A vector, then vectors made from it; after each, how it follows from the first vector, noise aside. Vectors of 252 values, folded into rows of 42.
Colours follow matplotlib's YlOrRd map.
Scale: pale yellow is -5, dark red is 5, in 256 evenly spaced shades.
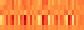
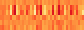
reversed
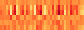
reversed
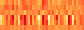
copied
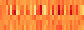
reversed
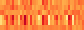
copied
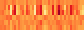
reversed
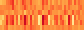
copied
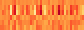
reversed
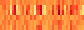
reversed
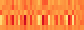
copied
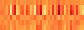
reversed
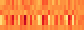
copied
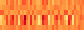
copied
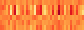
reversed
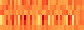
copied
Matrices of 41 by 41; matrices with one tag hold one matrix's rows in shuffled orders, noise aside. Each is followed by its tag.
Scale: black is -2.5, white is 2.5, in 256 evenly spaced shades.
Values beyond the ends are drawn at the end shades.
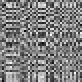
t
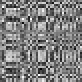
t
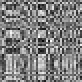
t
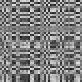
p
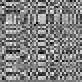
t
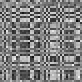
p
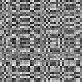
p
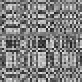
t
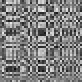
t
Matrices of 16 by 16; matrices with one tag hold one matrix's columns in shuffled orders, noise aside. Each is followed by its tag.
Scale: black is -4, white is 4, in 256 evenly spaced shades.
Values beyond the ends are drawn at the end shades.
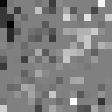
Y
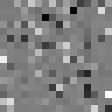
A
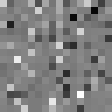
A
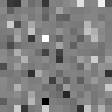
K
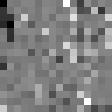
Y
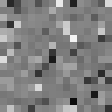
K
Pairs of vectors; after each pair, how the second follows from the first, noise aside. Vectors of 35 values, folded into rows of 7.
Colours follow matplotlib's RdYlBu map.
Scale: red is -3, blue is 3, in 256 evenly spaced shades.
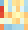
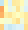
shrunk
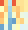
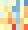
reversed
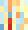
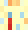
partly zeroed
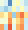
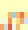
partly zeroed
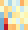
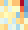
reversed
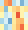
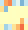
partly zeroed
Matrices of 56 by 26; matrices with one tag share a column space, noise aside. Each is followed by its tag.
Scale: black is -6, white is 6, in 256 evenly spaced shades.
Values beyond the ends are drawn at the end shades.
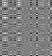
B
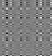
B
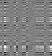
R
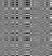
B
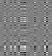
R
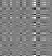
B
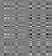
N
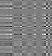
N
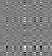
R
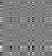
R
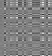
B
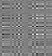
N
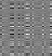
N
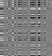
B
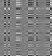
B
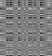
B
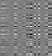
N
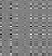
N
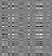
N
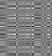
N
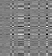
N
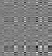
R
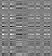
N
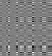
R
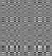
R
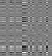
R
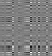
R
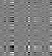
R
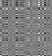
B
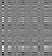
R
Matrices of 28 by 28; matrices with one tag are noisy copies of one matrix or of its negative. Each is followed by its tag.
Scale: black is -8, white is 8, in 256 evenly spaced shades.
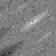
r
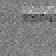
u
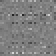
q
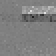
u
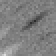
r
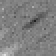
r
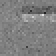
u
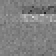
u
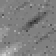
r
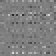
q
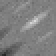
r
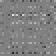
q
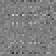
q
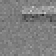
u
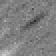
r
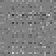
q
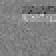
u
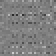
q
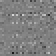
q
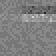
u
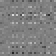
q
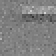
u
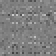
q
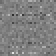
q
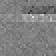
u
